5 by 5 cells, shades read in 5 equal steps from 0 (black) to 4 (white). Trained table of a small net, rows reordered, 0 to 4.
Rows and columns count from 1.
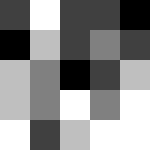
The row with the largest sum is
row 5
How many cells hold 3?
5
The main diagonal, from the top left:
1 3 0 2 4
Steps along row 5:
down up up same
